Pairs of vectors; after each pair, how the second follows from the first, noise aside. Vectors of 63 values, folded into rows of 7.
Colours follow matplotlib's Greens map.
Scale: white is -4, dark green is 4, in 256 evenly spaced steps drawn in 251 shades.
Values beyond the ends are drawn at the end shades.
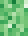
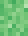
shrunk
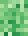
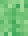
shrunk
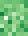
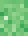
shrunk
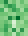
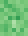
shrunk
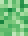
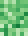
reversed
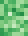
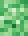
reversed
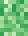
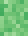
shrunk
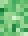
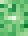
reversed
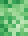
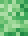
reversed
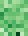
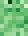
reversed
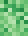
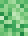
reversed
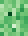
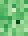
reversed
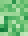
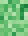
reversed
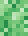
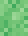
shrunk
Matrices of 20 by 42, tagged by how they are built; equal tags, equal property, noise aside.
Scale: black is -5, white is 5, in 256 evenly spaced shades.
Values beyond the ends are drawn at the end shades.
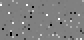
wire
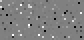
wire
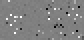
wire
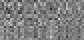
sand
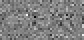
sand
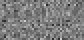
sand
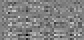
sand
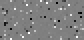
wire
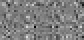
sand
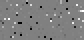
wire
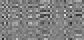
sand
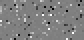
wire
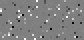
wire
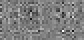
sand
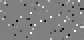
wire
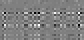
sand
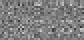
sand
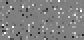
wire
